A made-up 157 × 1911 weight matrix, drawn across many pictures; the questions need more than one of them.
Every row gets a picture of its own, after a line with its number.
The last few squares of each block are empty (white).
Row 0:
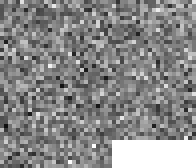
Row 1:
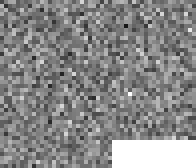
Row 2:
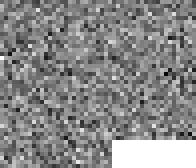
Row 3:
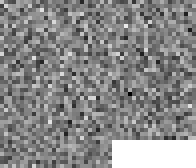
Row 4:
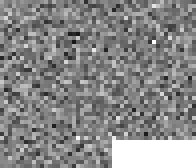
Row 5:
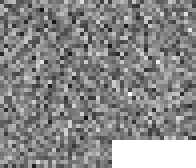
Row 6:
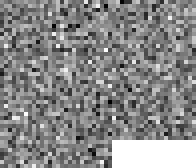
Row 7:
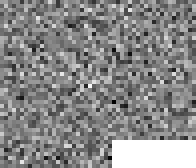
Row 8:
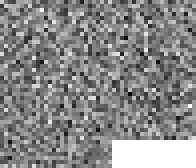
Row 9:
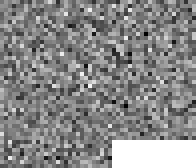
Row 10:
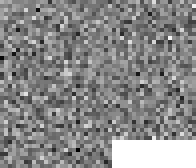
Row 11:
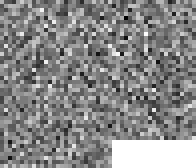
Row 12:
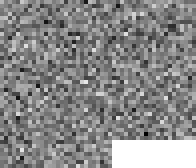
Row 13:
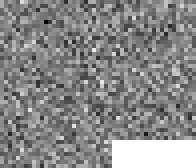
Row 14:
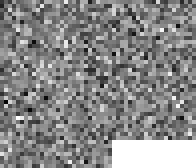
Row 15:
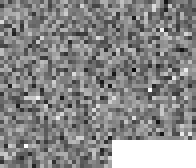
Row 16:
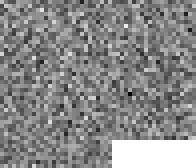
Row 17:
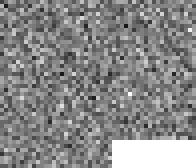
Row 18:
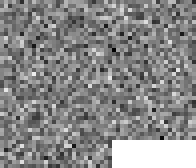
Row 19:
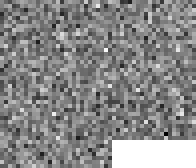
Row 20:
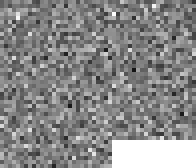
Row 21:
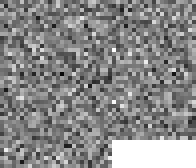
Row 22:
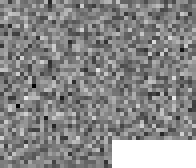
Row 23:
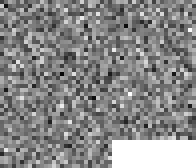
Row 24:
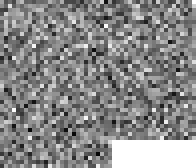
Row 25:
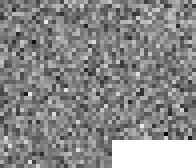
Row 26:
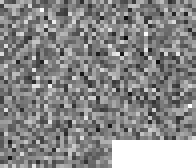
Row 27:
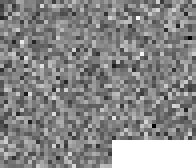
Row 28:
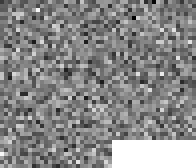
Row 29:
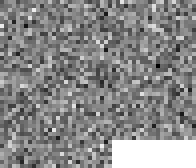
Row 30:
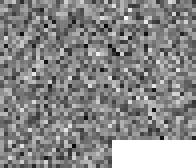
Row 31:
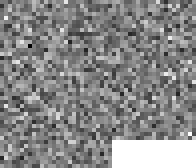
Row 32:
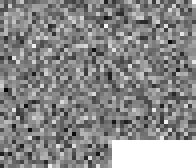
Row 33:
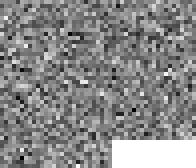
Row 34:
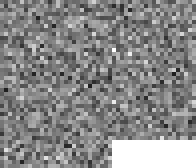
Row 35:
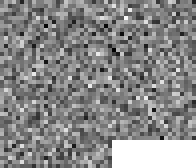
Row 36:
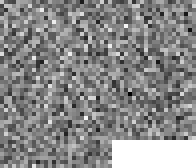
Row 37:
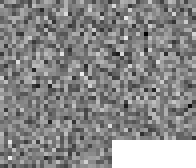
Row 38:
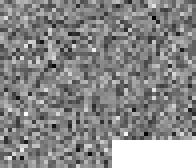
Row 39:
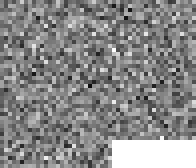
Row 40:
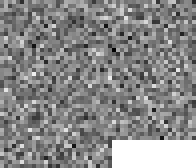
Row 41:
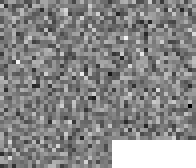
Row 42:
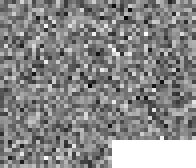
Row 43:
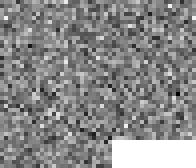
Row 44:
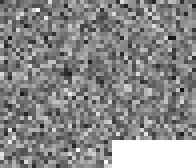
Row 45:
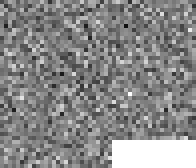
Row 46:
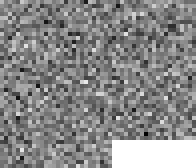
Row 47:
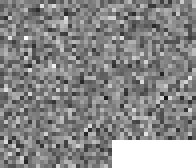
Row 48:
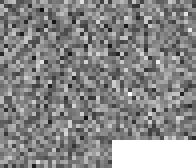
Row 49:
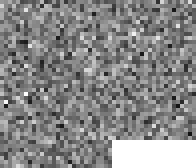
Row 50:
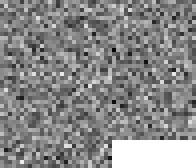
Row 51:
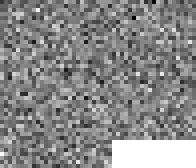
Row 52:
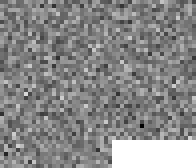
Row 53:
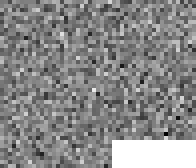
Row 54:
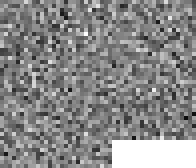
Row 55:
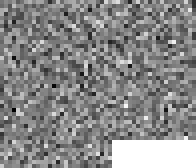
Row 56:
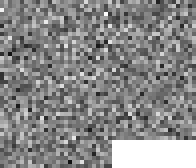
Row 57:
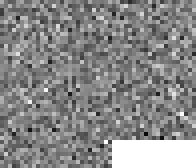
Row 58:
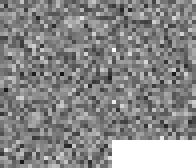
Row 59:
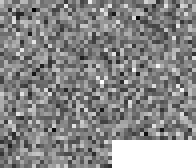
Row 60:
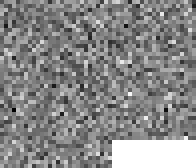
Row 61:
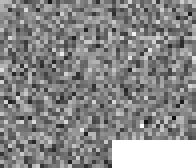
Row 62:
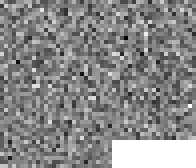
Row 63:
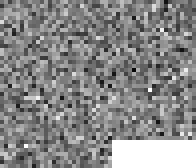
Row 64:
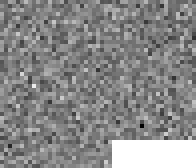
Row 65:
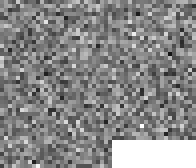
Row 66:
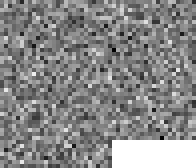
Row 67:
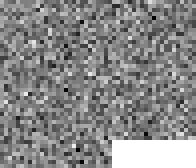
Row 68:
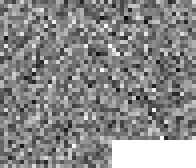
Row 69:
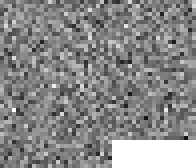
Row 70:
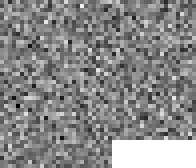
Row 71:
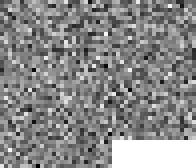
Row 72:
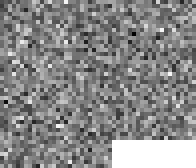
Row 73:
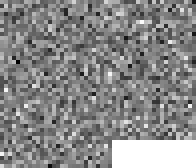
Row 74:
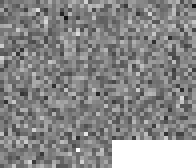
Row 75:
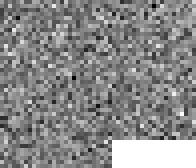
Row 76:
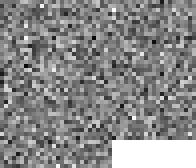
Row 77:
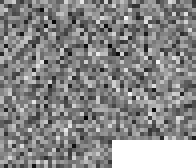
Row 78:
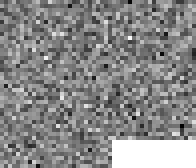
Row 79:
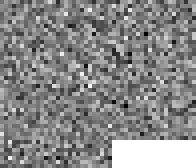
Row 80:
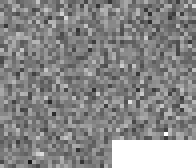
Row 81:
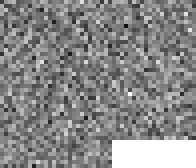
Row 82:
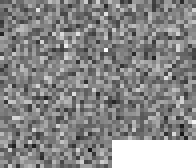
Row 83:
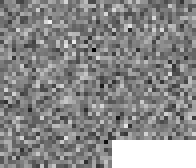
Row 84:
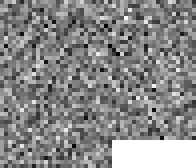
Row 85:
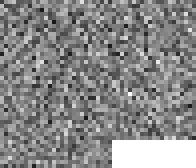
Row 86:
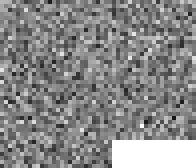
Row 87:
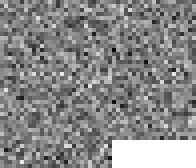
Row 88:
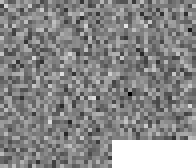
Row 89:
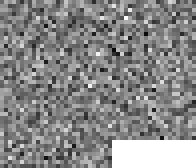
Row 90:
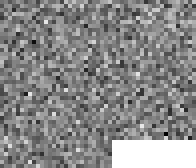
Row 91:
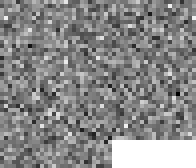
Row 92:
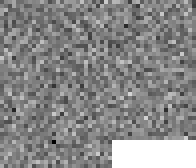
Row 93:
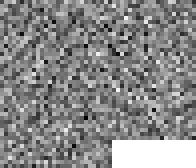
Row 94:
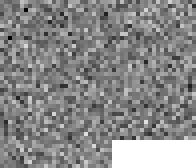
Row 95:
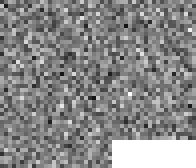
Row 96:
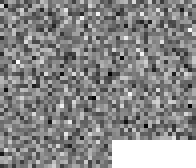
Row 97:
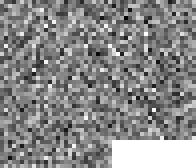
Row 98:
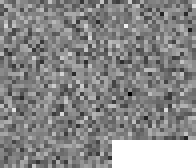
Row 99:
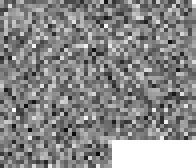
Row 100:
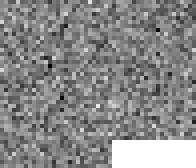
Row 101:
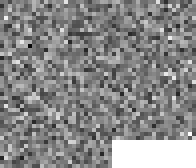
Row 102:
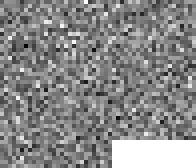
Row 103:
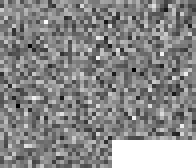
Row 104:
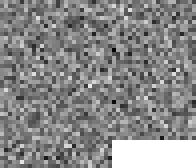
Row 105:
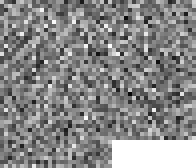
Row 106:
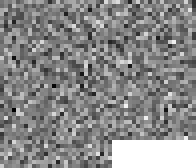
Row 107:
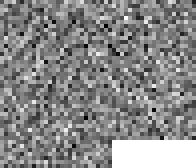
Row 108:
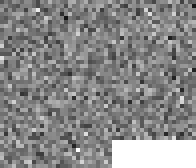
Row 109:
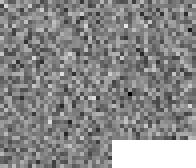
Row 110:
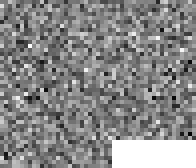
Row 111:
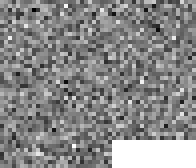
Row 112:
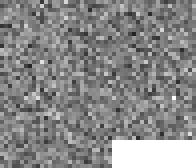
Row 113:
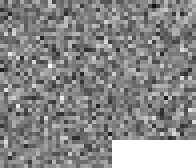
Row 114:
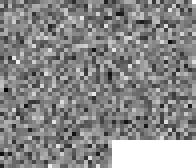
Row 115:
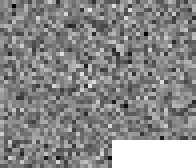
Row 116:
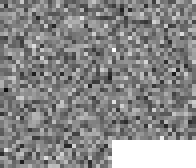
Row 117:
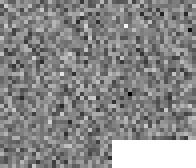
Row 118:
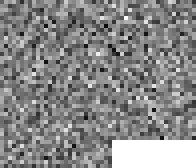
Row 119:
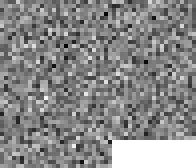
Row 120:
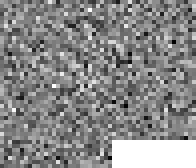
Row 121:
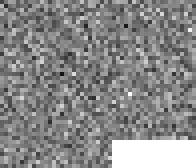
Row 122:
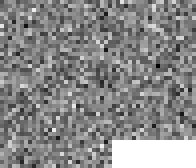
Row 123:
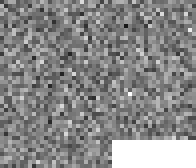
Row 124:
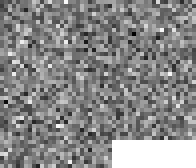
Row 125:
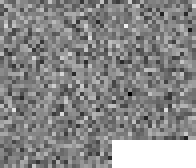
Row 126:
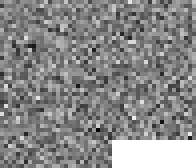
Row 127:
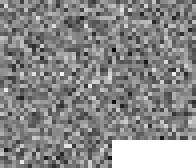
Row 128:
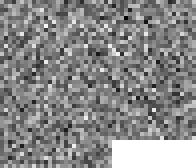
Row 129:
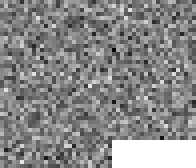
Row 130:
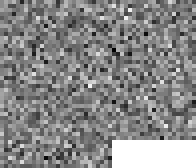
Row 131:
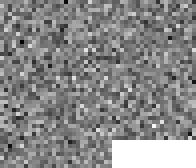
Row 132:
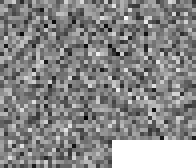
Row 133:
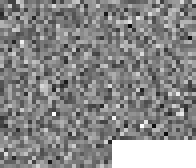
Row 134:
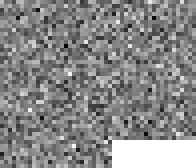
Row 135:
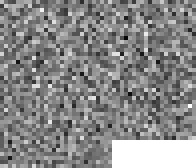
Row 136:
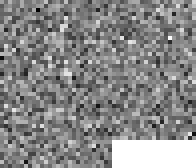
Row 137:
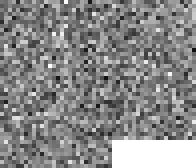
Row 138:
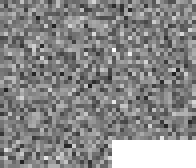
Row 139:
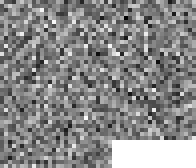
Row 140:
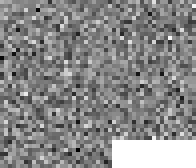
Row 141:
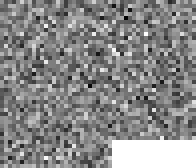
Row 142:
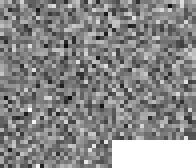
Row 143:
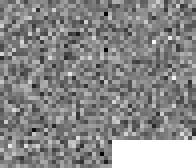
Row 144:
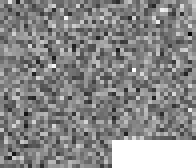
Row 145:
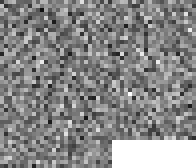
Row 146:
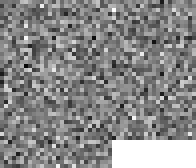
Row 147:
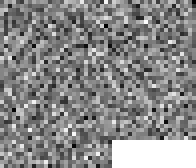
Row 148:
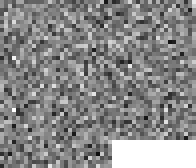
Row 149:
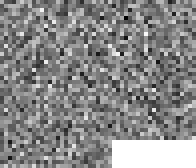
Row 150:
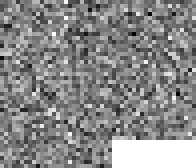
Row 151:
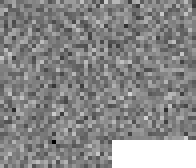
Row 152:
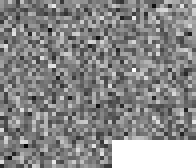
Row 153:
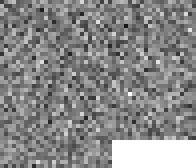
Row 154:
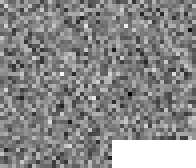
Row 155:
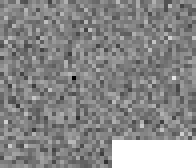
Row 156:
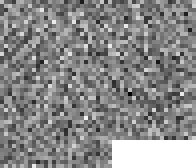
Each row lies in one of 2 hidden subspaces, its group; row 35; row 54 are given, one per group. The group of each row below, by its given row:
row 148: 35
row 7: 35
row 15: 54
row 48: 35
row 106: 35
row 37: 35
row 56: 54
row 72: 54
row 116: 35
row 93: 35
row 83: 54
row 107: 35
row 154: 35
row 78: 54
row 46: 54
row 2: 54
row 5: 35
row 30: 35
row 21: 35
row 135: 35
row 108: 54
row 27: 54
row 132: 35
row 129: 35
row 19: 54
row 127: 35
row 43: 54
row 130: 35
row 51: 54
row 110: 54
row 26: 35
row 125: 35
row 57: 54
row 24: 35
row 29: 54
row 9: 35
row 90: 54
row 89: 35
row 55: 35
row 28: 54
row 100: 54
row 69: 35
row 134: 54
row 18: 35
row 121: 35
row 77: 35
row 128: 35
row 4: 54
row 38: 54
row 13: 54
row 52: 54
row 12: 54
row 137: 54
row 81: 35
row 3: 35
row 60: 35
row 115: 35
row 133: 54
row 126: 54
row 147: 35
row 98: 35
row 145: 35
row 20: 54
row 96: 35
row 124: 54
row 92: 35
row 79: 35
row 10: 54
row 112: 54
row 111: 54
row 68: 35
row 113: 54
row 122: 54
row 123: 35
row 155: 54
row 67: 54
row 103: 54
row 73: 35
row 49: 54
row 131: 54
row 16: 35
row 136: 54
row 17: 35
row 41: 35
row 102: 54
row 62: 35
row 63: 54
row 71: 54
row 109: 35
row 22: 54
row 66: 35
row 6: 54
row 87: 35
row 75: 54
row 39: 35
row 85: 35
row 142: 54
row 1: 35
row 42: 35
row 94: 54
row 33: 54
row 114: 35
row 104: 35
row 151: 35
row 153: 35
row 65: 54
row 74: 54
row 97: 35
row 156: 35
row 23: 35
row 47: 54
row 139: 35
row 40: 35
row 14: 54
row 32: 35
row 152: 54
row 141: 35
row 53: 54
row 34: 35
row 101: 54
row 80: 54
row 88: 35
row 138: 35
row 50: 35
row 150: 54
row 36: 35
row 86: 54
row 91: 54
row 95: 35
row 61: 54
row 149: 35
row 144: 54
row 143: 54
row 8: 35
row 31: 54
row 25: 54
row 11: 35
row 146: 54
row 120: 35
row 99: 35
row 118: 35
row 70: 54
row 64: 54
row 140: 54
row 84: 35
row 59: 54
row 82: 54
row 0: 54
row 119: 54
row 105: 35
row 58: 35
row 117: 35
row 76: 54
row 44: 54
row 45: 35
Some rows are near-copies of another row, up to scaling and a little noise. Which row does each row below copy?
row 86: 61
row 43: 91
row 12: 46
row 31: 101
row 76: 146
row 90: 25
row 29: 122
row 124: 72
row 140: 10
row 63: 15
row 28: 51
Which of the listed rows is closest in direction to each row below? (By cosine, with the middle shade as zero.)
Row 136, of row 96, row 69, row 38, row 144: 144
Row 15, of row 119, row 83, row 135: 83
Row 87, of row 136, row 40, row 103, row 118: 40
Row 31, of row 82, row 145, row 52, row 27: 27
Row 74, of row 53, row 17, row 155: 53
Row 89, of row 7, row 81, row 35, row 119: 35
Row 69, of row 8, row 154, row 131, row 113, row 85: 154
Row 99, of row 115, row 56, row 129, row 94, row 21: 21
